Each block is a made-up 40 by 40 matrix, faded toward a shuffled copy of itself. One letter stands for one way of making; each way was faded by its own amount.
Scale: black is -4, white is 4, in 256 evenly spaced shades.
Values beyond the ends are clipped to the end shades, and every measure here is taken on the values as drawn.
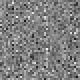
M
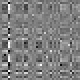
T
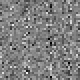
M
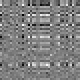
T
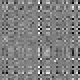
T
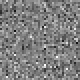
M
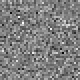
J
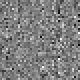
M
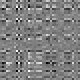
T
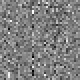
M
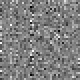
M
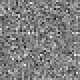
J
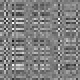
T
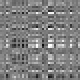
T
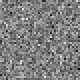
J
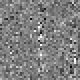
M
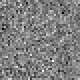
J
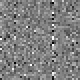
M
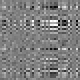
T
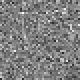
J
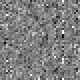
M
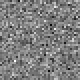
J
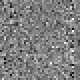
M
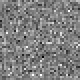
J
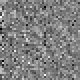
M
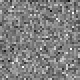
J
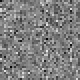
M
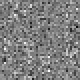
M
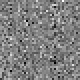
M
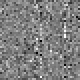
M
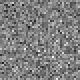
J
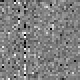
M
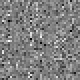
M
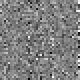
M
